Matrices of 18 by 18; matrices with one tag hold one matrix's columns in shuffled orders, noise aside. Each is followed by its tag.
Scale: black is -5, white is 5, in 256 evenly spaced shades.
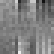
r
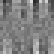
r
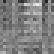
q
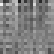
q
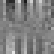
r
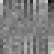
r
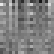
q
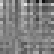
q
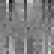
r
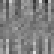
r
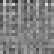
q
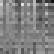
q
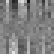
r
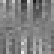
r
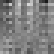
q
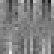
r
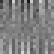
r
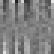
r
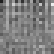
q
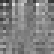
q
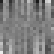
r
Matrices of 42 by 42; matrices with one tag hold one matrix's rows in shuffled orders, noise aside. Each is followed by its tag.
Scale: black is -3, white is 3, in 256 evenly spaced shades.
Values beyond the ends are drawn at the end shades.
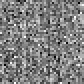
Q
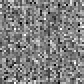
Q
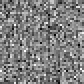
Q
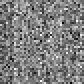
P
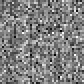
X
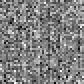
Q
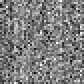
P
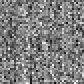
X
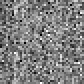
P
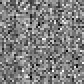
X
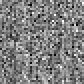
X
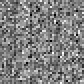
X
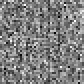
Q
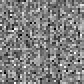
Q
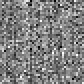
X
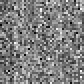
P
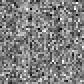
X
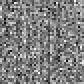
Q
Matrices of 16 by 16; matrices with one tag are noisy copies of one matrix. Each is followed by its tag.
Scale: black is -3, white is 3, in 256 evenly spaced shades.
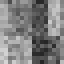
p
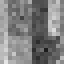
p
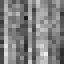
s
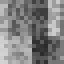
p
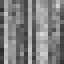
s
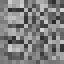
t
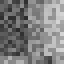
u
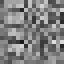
t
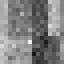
p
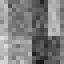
p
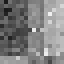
u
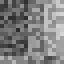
u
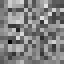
t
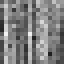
s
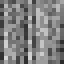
s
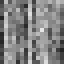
s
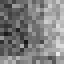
u
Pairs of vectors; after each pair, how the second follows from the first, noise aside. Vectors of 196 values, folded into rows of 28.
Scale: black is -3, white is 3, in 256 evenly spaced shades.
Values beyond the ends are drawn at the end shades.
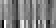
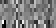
sign-scrambled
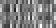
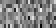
sign-scrambled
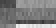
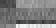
copied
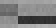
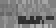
partly zeroed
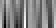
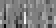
partly zeroed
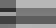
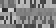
sign-scrambled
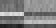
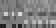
partly zeroed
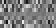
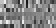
sign-scrambled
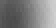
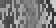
sign-scrambled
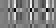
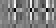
copied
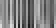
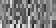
sign-scrambled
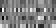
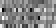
sign-scrambled
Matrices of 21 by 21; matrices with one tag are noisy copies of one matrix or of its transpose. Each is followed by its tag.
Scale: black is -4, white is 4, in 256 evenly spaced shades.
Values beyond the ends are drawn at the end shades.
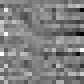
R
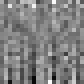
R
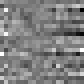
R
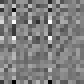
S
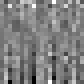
R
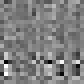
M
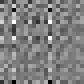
S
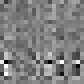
M
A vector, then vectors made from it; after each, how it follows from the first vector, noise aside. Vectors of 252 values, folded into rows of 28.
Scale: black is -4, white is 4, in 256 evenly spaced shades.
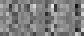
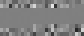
partly zeroed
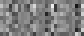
copied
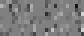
partly zeroed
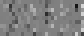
partly zeroed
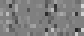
partly zeroed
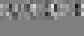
partly zeroed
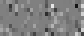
partly zeroed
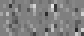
partly zeroed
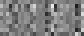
copied
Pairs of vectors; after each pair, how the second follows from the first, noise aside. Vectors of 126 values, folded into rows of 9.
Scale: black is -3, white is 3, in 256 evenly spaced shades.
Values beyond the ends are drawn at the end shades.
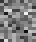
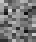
sign-scrambled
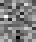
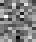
copied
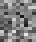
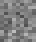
shrunk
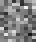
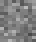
shrunk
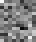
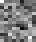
copied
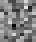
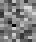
sign-scrambled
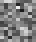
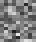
reversed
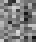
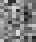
copied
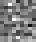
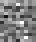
reversed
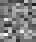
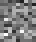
copied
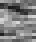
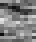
copied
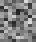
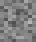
shrunk
